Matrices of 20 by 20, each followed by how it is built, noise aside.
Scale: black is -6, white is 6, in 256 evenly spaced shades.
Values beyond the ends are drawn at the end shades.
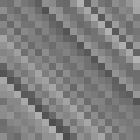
Toeplitz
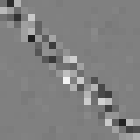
banded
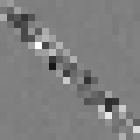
banded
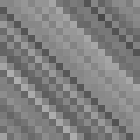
Toeplitz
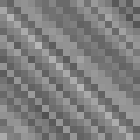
Toeplitz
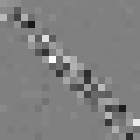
banded
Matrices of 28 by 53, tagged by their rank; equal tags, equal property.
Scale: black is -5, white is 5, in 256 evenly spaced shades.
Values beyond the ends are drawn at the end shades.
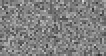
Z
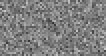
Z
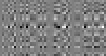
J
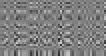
J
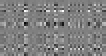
J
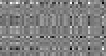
J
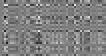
J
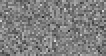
Z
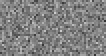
Z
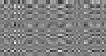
J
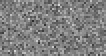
Z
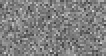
Z
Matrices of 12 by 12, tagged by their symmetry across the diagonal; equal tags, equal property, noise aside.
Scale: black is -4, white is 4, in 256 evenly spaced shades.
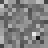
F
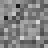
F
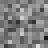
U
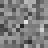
U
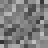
F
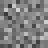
U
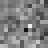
U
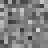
U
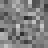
U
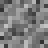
F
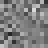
U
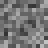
F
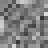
F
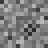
F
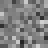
U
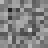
F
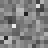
U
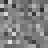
U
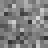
U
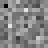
F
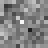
F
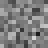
U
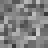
F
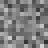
U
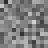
U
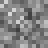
F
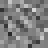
U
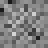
F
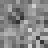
F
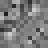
F
